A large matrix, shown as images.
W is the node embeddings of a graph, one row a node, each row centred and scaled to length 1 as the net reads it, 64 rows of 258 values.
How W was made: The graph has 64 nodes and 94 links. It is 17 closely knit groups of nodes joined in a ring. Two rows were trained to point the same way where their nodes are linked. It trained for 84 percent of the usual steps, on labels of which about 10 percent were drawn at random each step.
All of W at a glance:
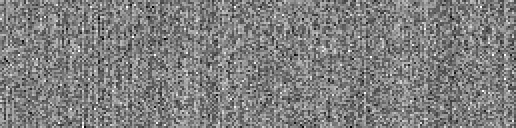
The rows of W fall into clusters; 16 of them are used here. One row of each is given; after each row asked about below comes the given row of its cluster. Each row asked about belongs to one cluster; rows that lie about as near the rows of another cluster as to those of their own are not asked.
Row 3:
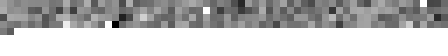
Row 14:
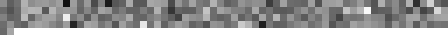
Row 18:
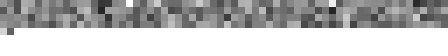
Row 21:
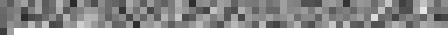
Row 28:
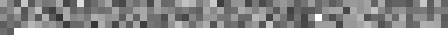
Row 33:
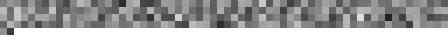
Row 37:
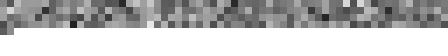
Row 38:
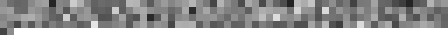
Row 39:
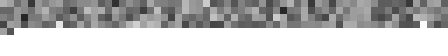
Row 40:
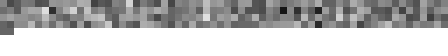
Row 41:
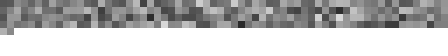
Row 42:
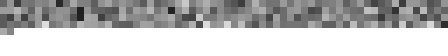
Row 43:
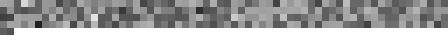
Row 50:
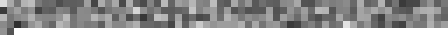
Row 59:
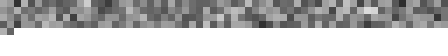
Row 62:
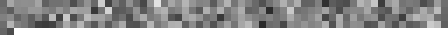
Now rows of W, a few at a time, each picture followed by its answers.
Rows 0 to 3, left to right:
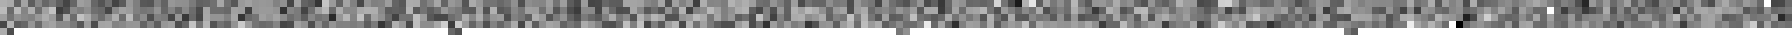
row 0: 59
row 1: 43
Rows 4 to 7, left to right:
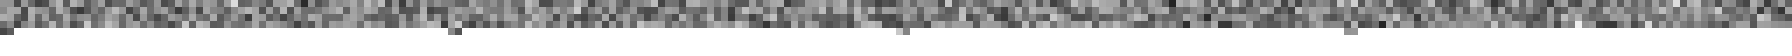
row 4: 28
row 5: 18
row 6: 42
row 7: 59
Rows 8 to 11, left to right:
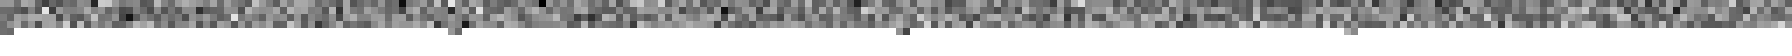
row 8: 43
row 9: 50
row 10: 50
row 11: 59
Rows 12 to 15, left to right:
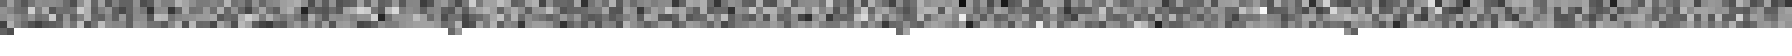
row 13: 14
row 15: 33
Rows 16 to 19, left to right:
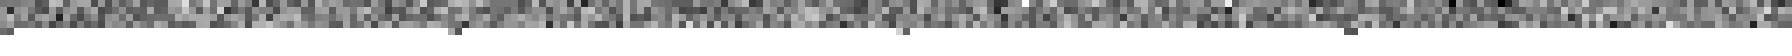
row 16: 33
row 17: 3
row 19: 43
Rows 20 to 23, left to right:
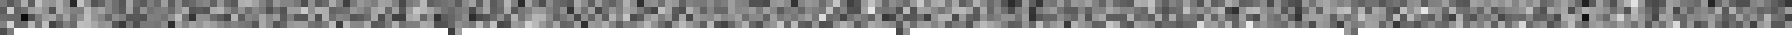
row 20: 14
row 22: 14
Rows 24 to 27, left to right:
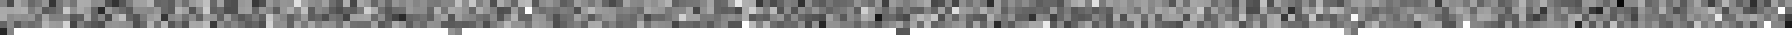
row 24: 37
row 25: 42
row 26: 43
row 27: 3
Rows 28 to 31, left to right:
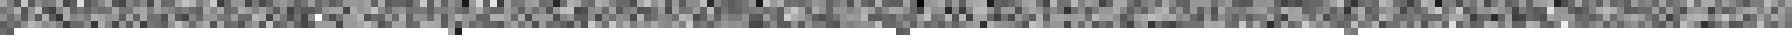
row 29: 18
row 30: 38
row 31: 41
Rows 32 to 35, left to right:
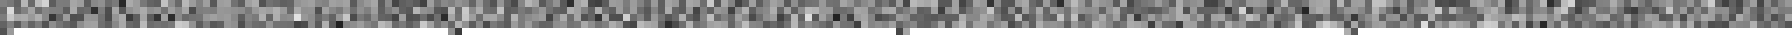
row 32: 38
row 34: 21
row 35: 37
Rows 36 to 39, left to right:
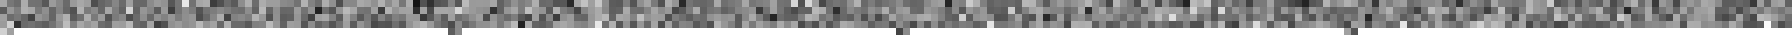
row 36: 18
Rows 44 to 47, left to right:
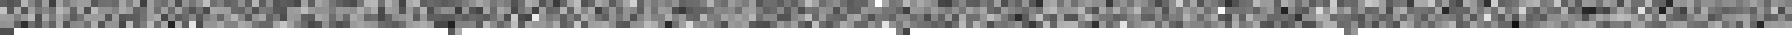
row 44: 18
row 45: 21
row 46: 62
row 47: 21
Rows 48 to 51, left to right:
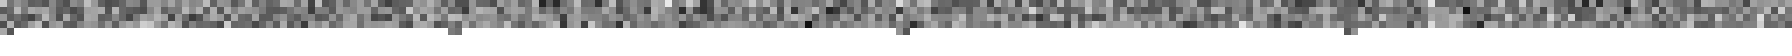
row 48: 39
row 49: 40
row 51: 41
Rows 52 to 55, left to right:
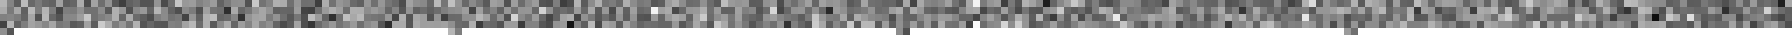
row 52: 28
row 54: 50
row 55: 42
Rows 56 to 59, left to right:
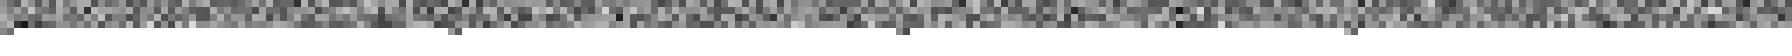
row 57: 39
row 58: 50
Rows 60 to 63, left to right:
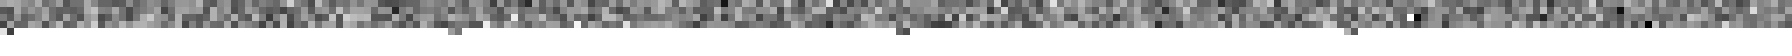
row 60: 39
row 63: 39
